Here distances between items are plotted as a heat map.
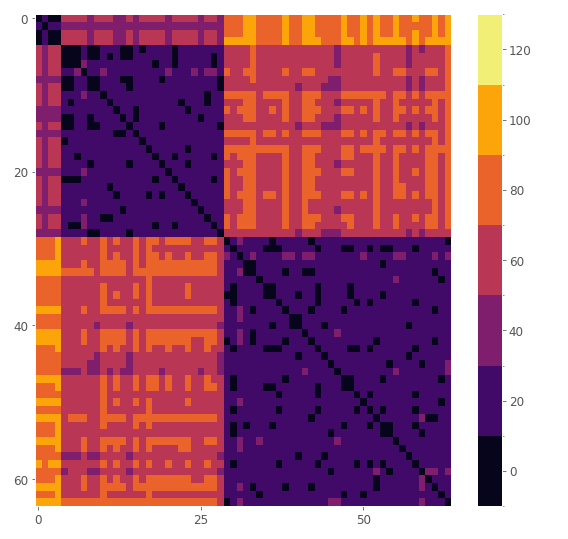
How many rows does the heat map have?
64
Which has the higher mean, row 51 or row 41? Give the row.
41
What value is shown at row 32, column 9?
60
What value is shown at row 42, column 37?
20
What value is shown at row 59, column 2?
80
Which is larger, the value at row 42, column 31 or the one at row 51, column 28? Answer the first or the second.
the second
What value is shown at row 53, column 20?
60
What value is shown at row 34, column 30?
20
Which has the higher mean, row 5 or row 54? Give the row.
5
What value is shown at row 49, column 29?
20
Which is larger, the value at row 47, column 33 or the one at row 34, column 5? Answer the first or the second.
the second
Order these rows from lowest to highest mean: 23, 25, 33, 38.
25, 38, 33, 23
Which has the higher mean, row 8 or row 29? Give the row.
29
